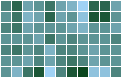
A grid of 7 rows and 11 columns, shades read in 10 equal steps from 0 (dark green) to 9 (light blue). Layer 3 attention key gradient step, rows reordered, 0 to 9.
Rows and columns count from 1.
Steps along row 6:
same up down up down down up up down same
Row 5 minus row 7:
-1 -4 2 3 -2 0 3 5 -2 -3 1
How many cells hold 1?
4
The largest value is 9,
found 2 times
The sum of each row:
52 49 57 52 52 53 50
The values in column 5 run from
2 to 9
